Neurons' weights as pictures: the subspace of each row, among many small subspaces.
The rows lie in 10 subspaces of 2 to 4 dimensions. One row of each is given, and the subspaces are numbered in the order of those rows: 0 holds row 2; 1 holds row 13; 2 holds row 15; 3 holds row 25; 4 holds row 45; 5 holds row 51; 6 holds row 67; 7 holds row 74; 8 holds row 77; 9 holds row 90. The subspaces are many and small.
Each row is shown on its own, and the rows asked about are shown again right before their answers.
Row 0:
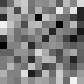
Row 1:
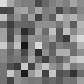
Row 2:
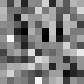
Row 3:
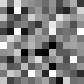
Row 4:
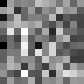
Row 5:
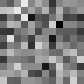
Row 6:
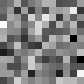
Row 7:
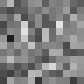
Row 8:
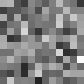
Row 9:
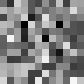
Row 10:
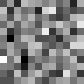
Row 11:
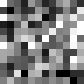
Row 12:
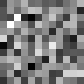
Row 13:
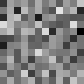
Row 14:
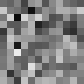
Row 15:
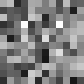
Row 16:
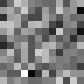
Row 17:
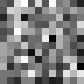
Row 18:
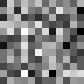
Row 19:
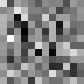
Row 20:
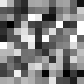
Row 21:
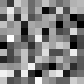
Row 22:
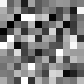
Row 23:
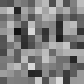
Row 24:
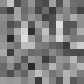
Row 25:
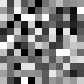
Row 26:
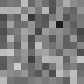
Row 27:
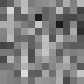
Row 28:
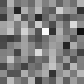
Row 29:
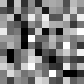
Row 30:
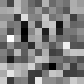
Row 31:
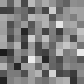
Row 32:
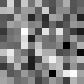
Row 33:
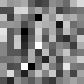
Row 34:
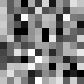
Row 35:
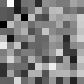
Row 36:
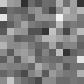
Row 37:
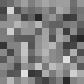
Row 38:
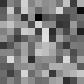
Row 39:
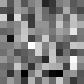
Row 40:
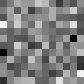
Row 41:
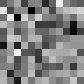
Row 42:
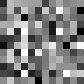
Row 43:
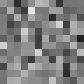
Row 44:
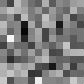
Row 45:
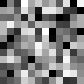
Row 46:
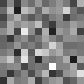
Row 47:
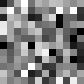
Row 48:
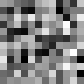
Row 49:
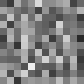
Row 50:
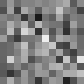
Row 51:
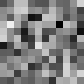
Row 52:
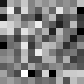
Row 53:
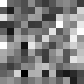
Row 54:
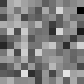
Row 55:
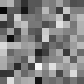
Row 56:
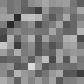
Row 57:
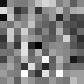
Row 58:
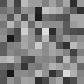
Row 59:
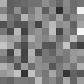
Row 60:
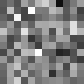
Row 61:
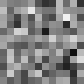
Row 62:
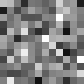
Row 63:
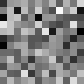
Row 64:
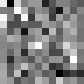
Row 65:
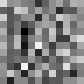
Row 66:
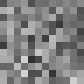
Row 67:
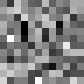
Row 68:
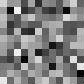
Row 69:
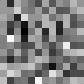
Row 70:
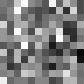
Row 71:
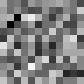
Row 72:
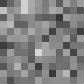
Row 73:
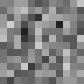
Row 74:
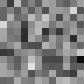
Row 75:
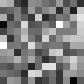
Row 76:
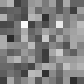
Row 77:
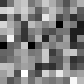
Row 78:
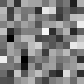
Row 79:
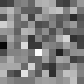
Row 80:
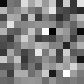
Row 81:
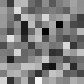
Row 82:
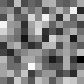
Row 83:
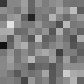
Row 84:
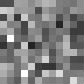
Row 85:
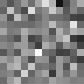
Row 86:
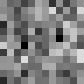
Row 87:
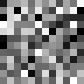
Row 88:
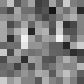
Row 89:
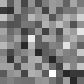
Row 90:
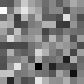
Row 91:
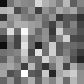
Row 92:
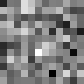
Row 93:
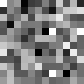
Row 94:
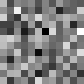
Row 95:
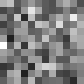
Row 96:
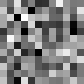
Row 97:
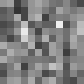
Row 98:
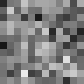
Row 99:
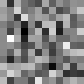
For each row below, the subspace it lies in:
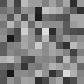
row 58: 4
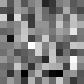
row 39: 8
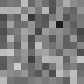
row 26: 7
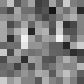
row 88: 0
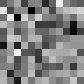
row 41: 3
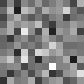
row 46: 0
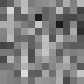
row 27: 4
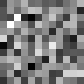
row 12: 5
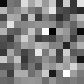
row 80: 9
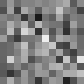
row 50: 4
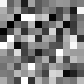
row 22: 3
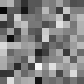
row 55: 9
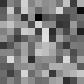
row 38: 4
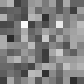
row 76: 2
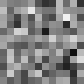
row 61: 9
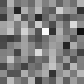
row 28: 1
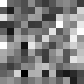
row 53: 8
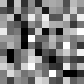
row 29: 7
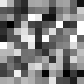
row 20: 5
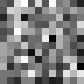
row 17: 0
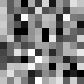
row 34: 0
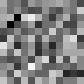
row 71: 5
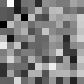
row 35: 8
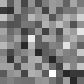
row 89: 7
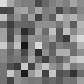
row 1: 5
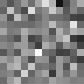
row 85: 3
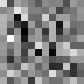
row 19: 8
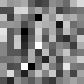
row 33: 5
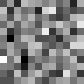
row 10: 4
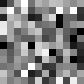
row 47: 0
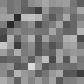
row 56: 5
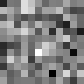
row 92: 9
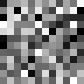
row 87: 1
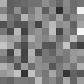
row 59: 2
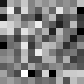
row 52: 6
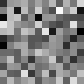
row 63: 1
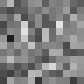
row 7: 6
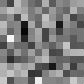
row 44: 6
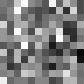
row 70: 0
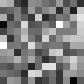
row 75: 1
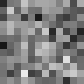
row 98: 9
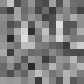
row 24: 0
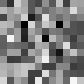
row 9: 2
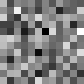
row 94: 1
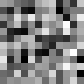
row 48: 9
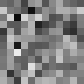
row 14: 3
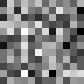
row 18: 6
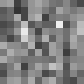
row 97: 5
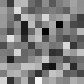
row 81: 1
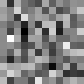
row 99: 6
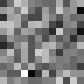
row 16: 2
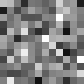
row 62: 4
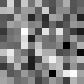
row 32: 7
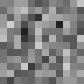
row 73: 5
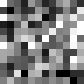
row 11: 8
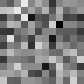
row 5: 7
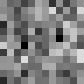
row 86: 0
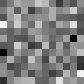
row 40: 7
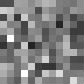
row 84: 8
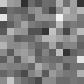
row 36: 4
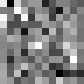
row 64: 8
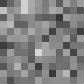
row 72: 9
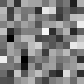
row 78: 4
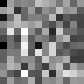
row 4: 8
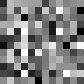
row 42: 2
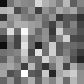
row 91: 8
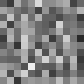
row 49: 8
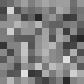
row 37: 9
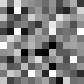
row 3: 0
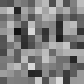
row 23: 0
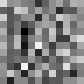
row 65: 5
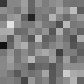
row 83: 3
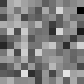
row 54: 2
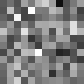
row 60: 3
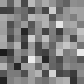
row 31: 7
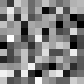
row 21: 9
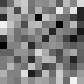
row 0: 1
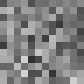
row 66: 7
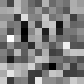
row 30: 6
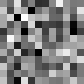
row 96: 3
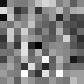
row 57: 8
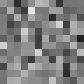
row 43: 3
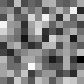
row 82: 7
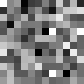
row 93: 9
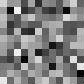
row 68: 0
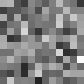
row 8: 4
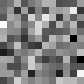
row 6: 7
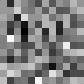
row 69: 6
